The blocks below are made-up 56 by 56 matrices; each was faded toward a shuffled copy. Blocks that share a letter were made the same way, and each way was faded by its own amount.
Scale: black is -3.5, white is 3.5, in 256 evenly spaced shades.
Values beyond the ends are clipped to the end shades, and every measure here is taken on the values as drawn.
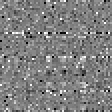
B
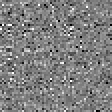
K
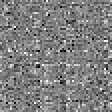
K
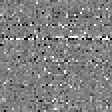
B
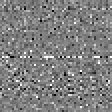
B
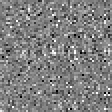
K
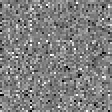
K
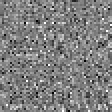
K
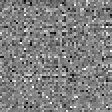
K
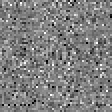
K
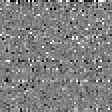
B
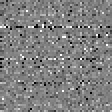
B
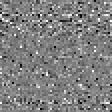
B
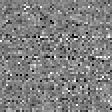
B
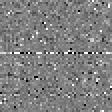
B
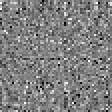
K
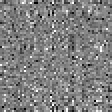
K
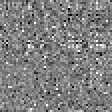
K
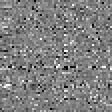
B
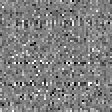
B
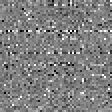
B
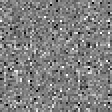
K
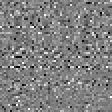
B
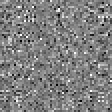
K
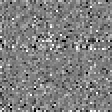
B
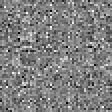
K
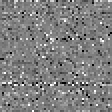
B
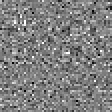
K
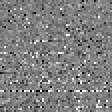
B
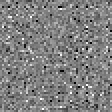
K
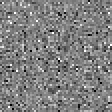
K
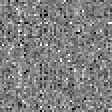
K
